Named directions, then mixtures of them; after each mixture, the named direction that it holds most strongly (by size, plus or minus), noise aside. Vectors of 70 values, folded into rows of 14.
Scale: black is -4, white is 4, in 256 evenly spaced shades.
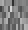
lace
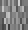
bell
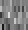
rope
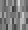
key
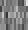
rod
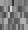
lace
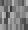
lace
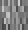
bell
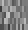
lace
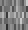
rod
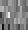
rope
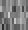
rope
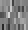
rope
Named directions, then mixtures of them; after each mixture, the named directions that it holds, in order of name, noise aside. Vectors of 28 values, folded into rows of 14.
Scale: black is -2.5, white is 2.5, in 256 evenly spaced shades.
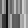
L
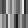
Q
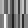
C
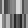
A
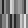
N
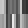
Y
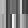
Y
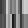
Y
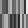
C, N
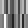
C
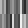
N, Y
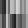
A, N, Y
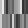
A, Y
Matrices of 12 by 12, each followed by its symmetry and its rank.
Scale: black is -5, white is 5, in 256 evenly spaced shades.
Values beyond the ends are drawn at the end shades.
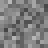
neither, full rank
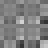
symmetric, rank one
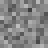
neither, full rank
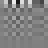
neither, rank one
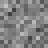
symmetric, full rank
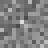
symmetric, full rank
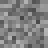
neither, full rank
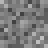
symmetric, full rank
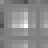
symmetric, rank one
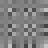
symmetric, rank one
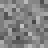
neither, full rank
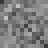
symmetric, full rank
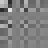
symmetric, rank one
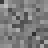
symmetric, full rank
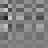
neither, rank one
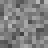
neither, full rank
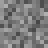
neither, full rank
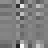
neither, rank one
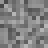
symmetric, full rank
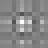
symmetric, rank one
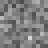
neither, full rank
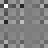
symmetric, rank one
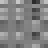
neither, rank one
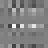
neither, rank one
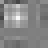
symmetric, rank one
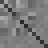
symmetric, full rank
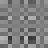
neither, rank one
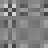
symmetric, rank one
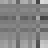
neither, rank one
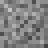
symmetric, full rank
